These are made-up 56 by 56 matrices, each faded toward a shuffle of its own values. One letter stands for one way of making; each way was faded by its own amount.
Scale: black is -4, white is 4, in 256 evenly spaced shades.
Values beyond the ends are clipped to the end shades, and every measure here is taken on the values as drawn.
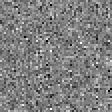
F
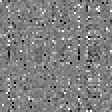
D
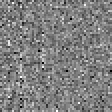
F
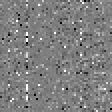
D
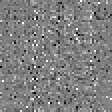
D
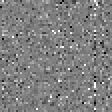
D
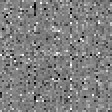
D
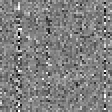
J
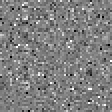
D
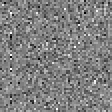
F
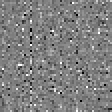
D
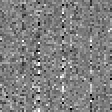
J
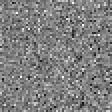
F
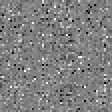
D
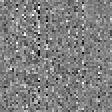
J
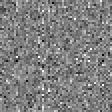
F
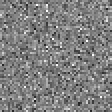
F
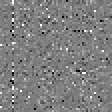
D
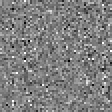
F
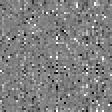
D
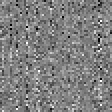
J
